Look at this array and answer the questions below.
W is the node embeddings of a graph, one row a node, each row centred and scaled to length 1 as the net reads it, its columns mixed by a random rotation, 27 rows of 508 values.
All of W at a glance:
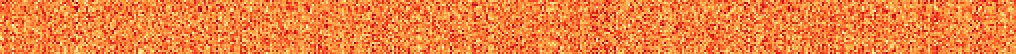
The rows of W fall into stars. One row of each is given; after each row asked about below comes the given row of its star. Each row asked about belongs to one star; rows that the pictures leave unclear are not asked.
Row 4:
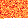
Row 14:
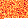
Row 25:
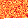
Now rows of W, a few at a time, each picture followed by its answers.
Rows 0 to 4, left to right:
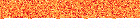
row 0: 25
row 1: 4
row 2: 14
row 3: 4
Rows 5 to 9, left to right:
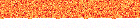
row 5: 4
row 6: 14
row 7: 25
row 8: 14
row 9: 25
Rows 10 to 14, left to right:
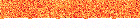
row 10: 14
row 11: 4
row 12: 14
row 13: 14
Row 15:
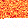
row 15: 25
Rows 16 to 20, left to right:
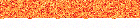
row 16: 4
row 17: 25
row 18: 14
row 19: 25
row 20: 25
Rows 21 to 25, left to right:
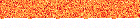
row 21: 4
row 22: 25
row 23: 14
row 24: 14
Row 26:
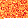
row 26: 14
